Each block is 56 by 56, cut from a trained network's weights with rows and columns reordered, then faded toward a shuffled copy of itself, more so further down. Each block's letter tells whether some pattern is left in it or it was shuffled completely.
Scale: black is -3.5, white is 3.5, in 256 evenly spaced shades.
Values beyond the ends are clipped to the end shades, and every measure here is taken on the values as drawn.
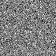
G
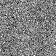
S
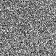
S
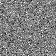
S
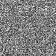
G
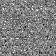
G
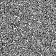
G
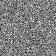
S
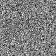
S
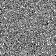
G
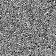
S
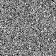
S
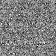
G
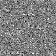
G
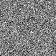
G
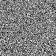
G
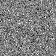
S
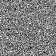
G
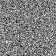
S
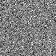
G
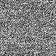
G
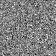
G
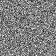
S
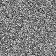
S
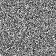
S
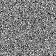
S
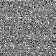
G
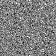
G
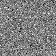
S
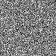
S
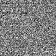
G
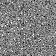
S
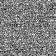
G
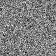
S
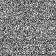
G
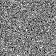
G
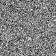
S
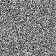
S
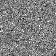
S
